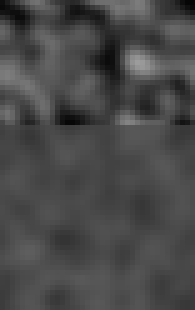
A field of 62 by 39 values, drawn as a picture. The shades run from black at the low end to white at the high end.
Seam: horizontal, 40% of the way down, the bottom part calmer. Mirror symmetry: none. Average level on the scale: 30%. Histogram: heavy tails on both sides. Slope: none.
